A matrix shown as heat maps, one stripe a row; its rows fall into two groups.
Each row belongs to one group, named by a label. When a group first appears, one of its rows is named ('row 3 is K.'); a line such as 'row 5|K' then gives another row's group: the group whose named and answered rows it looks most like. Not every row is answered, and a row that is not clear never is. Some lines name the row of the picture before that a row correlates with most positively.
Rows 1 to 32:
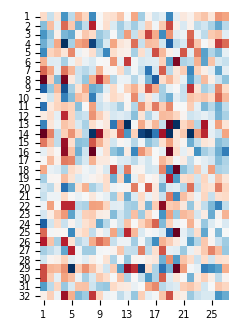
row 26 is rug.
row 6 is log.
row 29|log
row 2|rug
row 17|rug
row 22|rug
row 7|rug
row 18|log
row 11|rug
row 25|log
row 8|rug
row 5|rug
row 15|rug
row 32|rug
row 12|rug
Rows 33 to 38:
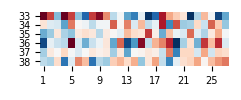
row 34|log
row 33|rug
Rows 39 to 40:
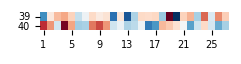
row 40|rug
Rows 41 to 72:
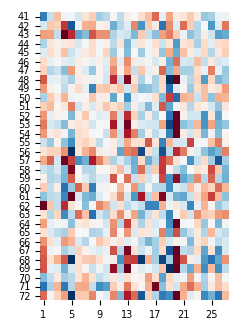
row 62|rug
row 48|log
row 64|log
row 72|log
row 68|log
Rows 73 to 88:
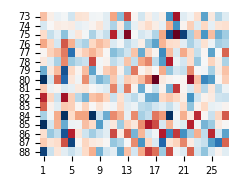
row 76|rug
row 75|log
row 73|log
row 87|log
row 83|rug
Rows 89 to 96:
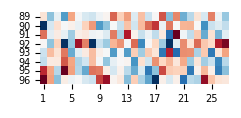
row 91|log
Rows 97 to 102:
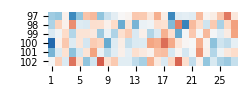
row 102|rug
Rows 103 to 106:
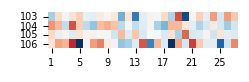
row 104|rug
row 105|log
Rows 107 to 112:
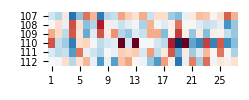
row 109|rug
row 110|log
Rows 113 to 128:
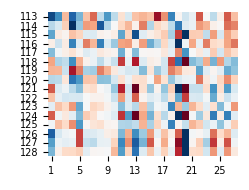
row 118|log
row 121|log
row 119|rug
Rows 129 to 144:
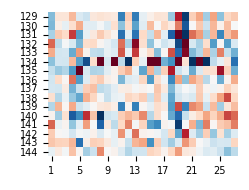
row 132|log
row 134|rug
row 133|log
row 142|log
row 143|log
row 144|rug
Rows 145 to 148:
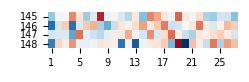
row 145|rug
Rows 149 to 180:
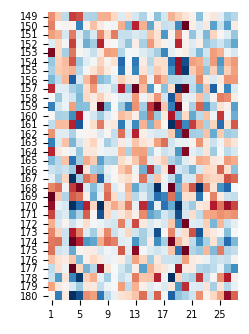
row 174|rug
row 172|log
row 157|log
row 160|log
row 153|rug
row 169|rug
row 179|log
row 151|rug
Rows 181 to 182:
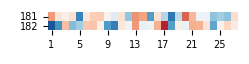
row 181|log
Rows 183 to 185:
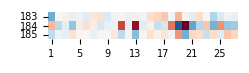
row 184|log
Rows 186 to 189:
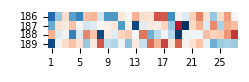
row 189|rug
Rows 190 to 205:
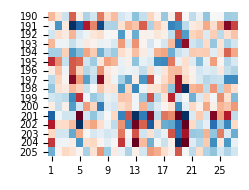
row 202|log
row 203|log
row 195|rug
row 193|log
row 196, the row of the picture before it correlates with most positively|189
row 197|rug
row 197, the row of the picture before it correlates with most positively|189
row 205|rug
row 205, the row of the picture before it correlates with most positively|189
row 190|rug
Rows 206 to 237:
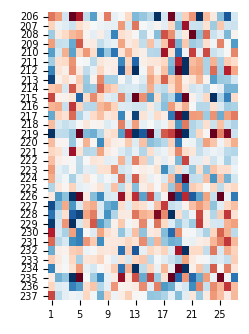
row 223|rug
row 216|rug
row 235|log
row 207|log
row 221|rug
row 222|log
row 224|log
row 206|rug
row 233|log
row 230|rug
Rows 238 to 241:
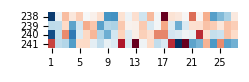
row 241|log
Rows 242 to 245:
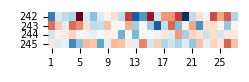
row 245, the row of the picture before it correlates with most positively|239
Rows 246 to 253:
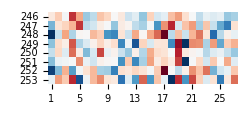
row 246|rug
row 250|rug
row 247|rug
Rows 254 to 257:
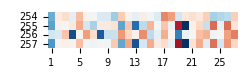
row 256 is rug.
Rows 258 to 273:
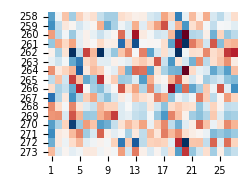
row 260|log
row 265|rug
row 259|rug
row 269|rug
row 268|rug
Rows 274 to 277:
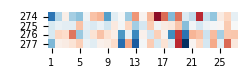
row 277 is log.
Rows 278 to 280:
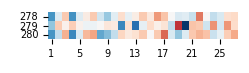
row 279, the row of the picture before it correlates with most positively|277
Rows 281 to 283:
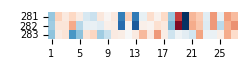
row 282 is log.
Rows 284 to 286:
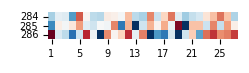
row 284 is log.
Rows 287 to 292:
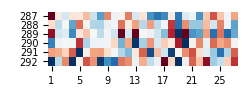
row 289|log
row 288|log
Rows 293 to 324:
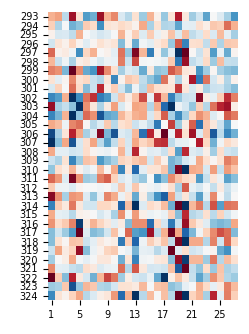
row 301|rug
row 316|log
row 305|rug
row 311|rug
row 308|log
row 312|log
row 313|rug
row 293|rug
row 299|rug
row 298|log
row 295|log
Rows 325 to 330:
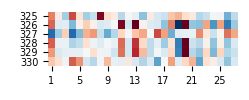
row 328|log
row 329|log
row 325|rug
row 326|log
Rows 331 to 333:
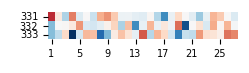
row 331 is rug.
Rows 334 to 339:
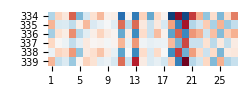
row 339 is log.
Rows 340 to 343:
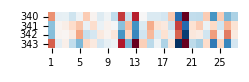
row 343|log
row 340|log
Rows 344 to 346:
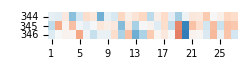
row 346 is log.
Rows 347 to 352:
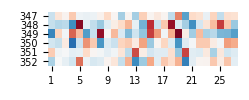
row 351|log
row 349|rug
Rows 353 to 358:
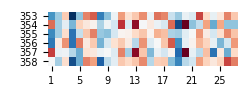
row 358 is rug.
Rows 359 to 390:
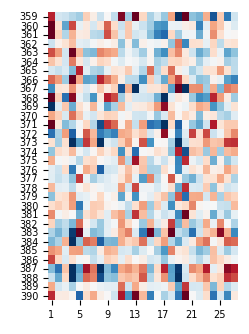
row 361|rug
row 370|rug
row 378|log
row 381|log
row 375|log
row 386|rug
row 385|rug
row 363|rug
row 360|rug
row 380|log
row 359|log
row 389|log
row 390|log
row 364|rug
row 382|log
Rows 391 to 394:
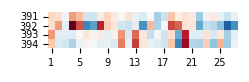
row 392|rug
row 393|log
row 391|rug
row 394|log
